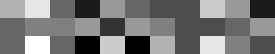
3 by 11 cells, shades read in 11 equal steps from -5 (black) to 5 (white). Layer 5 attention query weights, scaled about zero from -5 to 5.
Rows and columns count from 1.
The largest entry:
5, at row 3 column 2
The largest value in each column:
2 5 0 1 3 1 2 -2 4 1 1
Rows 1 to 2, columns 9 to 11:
3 1 -4 / -2 -1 1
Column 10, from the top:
1 -1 0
